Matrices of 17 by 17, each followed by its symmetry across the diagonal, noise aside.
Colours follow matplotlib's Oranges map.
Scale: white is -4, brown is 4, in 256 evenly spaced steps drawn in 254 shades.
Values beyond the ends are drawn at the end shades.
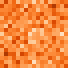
symmetric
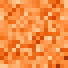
symmetric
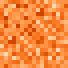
symmetric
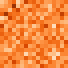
symmetric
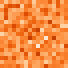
symmetric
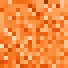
antisymmetric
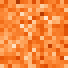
neither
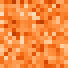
antisymmetric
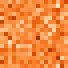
neither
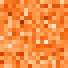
neither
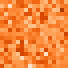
neither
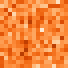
neither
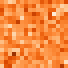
antisymmetric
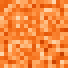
symmetric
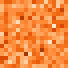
antisymmetric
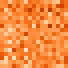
antisymmetric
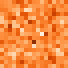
antisymmetric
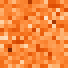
neither
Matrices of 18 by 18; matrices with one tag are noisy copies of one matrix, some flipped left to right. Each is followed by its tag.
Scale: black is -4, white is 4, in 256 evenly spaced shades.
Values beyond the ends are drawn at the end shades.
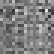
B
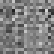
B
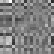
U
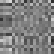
U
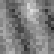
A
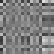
U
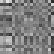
U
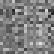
B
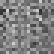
B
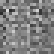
B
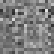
B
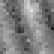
A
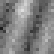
A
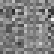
B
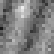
A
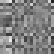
U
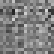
B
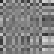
U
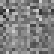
B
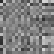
U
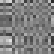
U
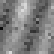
A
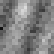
A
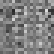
B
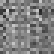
B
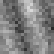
A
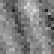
A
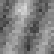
A
